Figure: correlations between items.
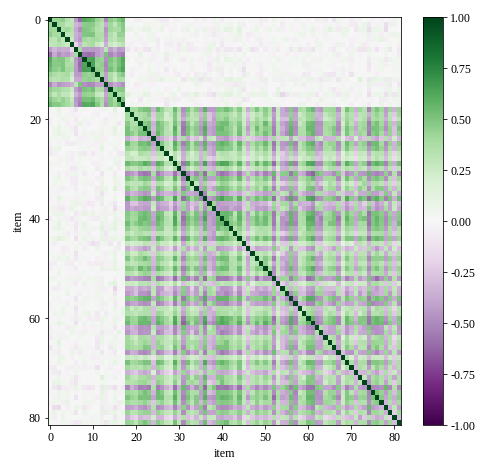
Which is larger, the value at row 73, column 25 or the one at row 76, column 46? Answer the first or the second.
the first
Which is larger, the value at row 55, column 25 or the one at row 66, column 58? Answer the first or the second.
the second
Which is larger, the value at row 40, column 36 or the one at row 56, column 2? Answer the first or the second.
the first
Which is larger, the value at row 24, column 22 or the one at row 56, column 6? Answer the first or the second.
the second
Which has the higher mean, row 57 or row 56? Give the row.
56
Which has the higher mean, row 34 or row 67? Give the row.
34
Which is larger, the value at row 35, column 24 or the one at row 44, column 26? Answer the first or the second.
the second
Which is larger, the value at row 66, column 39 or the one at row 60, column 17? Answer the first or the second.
the first
